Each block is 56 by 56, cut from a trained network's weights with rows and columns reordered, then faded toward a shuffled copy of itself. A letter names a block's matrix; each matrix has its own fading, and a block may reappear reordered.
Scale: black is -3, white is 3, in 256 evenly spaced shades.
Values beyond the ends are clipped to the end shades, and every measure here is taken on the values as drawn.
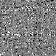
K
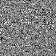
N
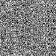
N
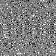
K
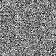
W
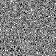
K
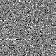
K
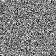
W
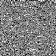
K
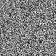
W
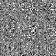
N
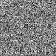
W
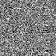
W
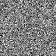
W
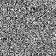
W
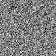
W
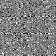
K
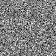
W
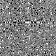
K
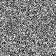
W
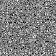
K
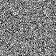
W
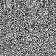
N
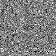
K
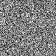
W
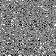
K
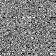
K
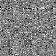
K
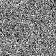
W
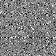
K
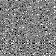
K
